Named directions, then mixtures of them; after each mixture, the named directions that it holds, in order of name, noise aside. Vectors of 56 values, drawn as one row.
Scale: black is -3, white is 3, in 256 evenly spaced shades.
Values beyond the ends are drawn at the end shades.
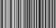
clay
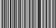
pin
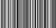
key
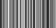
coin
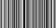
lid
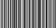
lid, pin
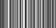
coin, lid, pin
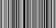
lid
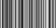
coin, key, lid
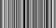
lid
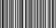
lid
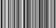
clay, key, lid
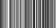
clay, coin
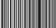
clay, pin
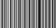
clay, pin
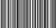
key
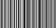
clay, lid, pin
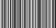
key, pin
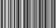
clay, key, lid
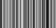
coin, lid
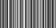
coin, lid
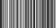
clay, coin, pin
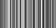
coin, pin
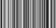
coin, key, lid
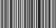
clay, key, pin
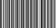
pin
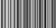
clay, key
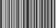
clay, lid, pin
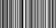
lid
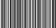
key, lid, pin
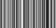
coin, lid
